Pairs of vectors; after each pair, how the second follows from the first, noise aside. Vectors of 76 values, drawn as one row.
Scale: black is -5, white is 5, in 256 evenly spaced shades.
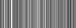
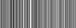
wrapped around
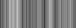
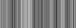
wrapped around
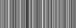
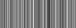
reversed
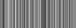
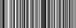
scaled up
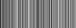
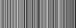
reversed
